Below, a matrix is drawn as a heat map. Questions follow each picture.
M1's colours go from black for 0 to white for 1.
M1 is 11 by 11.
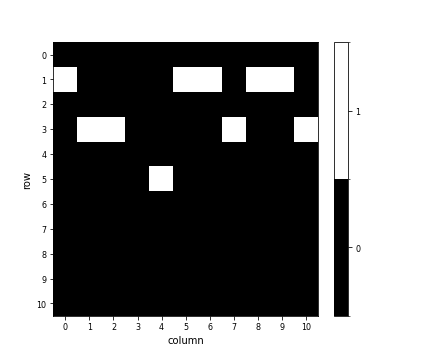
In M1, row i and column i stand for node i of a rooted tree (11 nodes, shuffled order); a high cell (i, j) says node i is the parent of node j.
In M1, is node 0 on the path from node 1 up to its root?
no
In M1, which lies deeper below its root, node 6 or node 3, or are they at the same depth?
node 6
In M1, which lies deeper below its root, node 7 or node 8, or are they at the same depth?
node 8
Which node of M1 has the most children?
1
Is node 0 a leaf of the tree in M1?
yes
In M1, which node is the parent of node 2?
3
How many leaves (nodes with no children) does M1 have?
8
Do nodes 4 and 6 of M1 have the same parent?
no
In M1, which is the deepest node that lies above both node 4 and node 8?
1
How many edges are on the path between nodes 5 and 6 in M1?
2
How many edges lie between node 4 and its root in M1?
3
